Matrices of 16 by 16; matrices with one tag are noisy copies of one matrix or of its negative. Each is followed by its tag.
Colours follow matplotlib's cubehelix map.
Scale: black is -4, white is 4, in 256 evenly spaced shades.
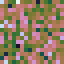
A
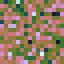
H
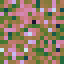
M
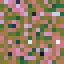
H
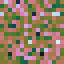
H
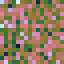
A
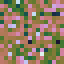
H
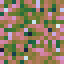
M
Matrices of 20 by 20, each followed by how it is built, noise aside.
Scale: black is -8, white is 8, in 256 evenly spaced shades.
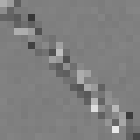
banded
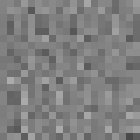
low rank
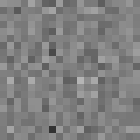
low rank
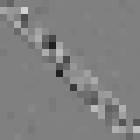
banded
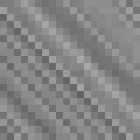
Toeplitz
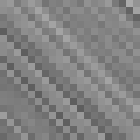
Toeplitz
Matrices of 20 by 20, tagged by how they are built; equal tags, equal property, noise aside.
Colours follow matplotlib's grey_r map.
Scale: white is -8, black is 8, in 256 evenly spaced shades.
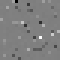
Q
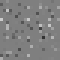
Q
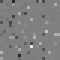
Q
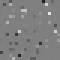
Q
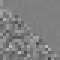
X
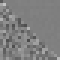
X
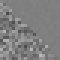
X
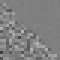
X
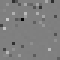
Q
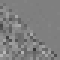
X
